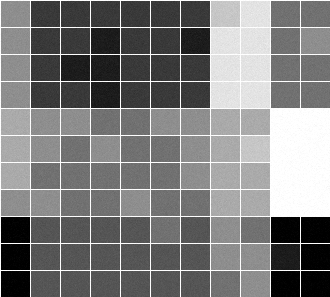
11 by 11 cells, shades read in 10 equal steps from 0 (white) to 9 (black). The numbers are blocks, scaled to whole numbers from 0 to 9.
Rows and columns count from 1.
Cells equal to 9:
8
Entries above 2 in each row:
9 9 9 9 9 8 9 9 11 11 11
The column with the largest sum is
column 4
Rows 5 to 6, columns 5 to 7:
5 4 4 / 5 5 4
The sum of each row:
59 59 60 59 35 35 38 38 71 70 72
